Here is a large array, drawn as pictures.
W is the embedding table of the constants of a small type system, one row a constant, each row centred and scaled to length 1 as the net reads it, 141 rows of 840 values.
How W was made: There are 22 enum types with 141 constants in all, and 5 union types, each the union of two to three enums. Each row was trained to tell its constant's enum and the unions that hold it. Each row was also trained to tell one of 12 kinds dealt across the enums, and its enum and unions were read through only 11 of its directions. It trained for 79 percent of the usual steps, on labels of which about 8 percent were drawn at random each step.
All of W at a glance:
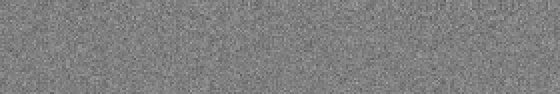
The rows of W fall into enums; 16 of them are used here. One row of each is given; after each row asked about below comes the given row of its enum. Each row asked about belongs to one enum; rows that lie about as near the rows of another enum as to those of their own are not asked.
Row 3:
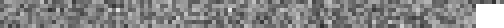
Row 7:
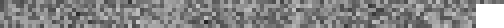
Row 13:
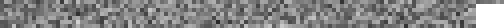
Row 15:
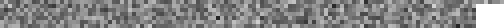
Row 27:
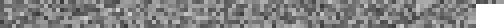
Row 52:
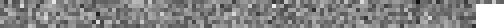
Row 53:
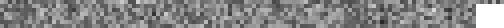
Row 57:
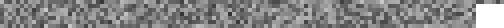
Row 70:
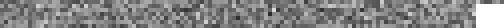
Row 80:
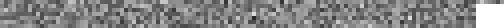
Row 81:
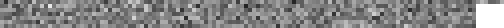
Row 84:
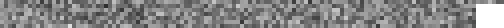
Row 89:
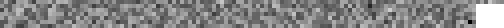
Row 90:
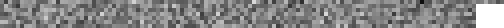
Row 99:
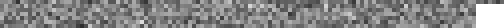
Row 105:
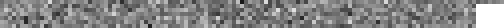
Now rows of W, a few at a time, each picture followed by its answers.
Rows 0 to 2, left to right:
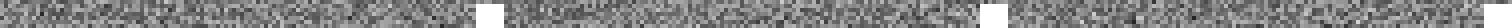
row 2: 105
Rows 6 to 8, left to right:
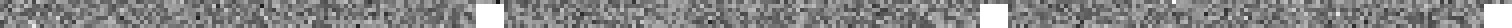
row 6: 80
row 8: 80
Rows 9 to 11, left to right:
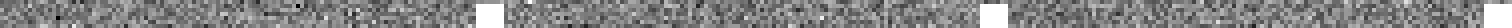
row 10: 57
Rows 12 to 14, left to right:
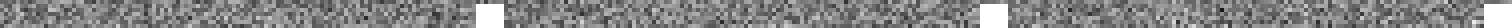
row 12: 89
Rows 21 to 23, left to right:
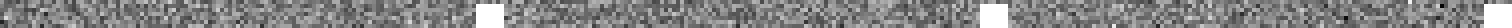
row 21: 13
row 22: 81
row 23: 99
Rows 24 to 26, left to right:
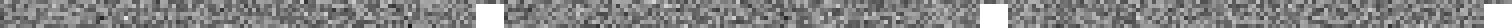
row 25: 53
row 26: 105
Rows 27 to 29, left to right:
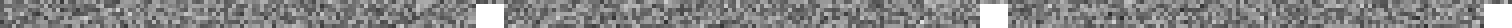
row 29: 70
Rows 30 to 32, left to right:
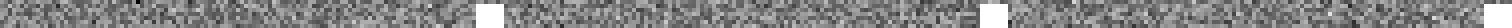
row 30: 3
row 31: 84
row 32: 57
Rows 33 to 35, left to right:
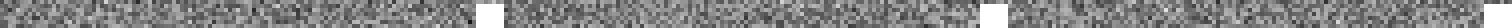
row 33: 15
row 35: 52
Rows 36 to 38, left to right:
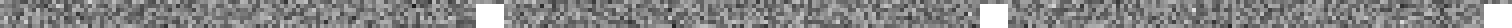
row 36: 84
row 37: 57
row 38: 3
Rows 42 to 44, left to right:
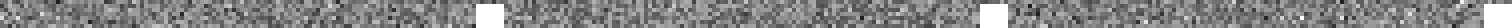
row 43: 3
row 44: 3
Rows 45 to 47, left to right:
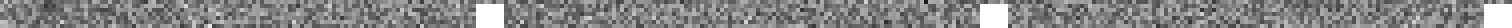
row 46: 15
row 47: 89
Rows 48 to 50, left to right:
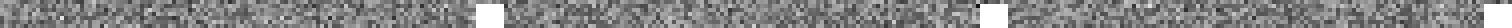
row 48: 99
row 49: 90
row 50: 52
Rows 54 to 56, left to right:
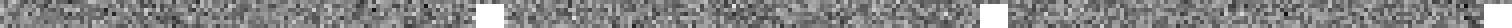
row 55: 81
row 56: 13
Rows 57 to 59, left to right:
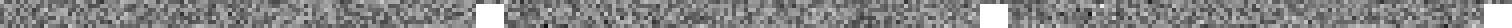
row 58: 53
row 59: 70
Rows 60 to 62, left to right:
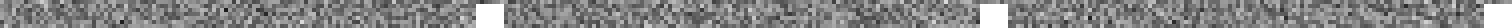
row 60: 3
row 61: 7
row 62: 13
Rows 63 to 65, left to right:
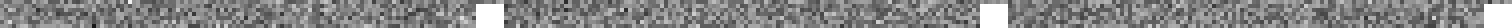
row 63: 81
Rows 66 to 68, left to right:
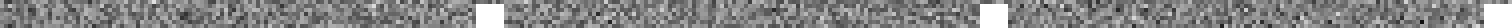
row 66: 70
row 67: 99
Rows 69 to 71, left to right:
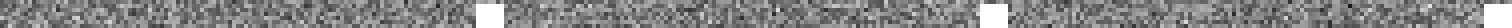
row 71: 57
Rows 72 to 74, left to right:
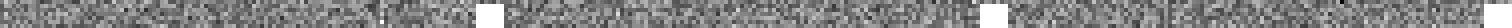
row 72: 57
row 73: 13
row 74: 53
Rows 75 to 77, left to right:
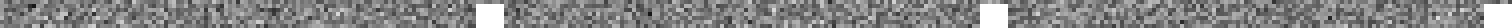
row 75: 84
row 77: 52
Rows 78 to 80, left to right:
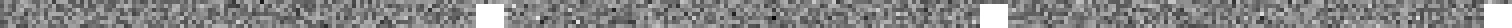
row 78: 27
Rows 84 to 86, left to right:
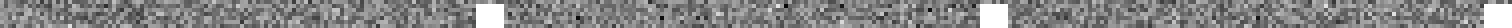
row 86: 81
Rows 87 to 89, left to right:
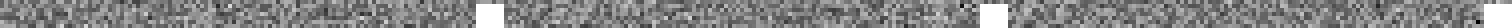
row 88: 15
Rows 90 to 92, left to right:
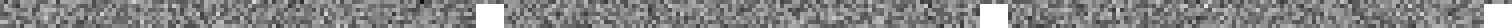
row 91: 57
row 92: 15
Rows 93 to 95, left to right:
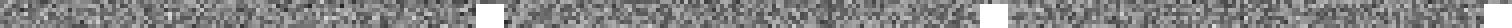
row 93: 53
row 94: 89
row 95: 80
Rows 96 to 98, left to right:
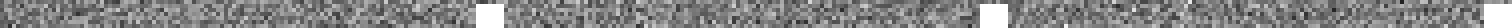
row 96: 27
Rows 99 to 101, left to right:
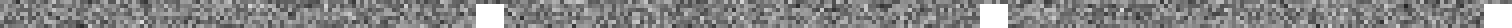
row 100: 89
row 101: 90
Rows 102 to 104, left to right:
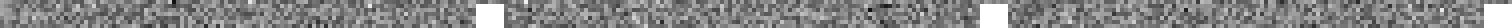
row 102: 99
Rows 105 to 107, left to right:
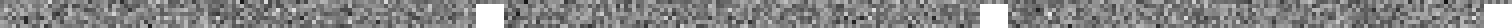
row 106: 15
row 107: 53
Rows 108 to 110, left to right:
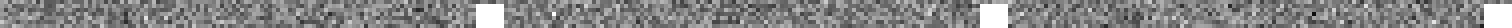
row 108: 81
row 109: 13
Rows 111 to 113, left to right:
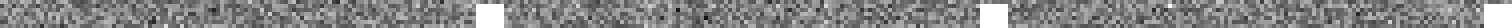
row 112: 7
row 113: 53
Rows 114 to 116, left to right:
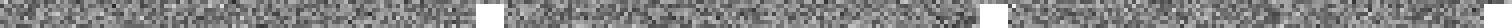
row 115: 89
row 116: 81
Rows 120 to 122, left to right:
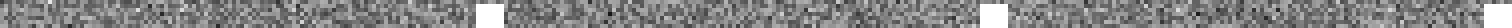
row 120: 7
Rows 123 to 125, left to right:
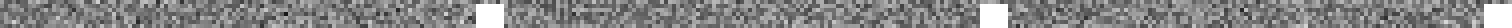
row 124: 84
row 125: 80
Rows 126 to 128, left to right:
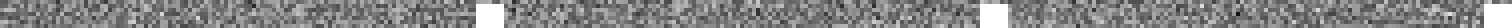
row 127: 84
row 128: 70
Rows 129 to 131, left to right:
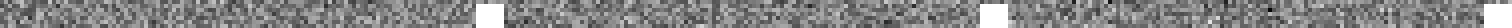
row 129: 53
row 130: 27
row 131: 80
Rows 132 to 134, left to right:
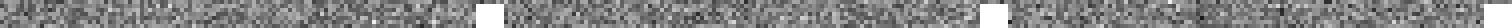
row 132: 3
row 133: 57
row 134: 7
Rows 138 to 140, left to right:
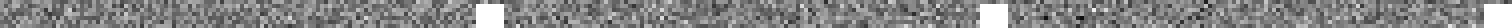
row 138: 3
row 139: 105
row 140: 7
